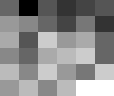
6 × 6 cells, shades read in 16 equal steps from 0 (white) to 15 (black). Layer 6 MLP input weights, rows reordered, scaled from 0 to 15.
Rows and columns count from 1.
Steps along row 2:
up up up down up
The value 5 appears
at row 3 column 1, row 3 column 5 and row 4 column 3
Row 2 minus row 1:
-3 -8 -1 -1 -3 2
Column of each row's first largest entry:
2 6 2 2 5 3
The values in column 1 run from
4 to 9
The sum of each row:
67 53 38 37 31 21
